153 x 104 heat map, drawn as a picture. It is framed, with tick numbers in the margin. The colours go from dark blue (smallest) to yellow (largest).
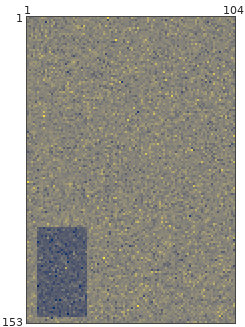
An odd patch, lower than its surroundings, sits in the bottom left. The bottom left is the ninth with the lowest average. The halves do not mirror each other. There are no regular stripes.
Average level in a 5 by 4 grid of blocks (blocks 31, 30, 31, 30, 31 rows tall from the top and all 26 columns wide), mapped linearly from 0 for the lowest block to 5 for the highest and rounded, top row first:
5 5 5 5 | 5 5 5 5 | 5 5 5 5 | 2 4 5 5 | 0 4 5 5
